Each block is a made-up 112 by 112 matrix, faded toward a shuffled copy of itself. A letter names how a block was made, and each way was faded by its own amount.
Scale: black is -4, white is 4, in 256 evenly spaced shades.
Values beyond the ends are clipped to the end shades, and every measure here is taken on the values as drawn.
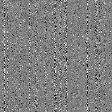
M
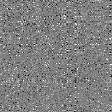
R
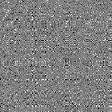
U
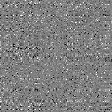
R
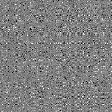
U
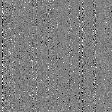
M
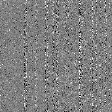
M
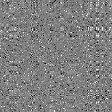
R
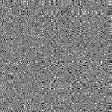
U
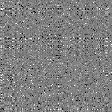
R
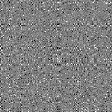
U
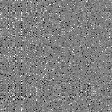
R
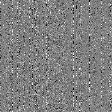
M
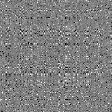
U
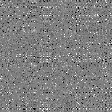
R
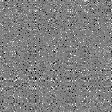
R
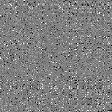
R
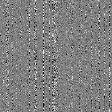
M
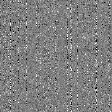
M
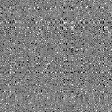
U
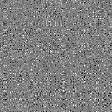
U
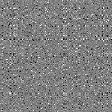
U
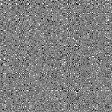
U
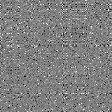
R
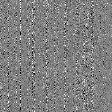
M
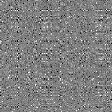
U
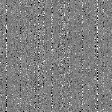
M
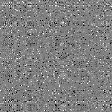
R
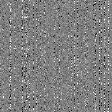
M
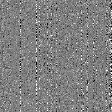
M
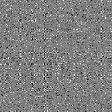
R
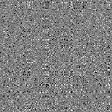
U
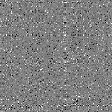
R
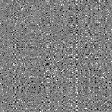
U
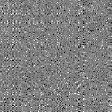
U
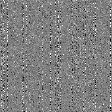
M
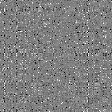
R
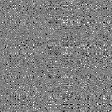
U
